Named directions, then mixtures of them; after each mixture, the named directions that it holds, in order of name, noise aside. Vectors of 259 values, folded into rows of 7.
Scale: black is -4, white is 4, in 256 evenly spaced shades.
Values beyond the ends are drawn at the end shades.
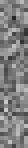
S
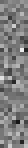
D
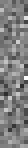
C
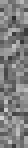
S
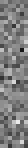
D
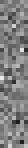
D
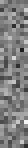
C, D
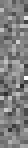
C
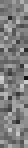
C, D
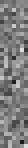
C, D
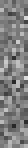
C, D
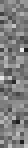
D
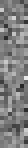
C, S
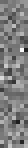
D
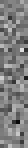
C, D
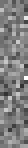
C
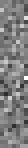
C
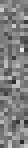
C, D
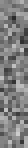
D, S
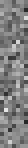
C, S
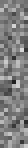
C, D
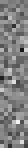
D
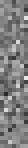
C, S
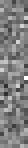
C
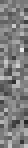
C, D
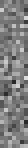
C, D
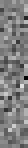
C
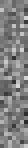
C, D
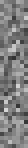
C, S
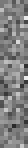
C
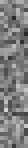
S
